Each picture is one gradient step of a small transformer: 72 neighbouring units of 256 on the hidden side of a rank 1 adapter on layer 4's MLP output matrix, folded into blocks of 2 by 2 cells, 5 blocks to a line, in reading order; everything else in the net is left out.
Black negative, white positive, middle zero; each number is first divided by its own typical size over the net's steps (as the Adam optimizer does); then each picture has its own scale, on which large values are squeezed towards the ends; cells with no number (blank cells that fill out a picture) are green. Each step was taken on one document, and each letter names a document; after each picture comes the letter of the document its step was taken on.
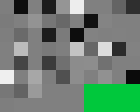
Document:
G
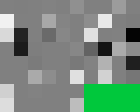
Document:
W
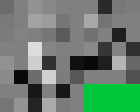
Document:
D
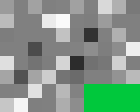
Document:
D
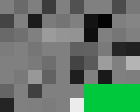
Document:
W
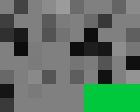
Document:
W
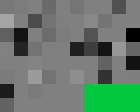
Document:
W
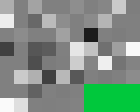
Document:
D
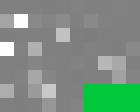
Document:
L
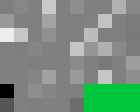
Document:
W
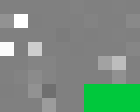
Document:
L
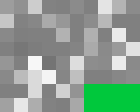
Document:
D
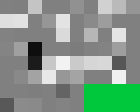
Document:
D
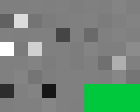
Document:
L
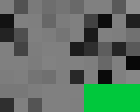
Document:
W
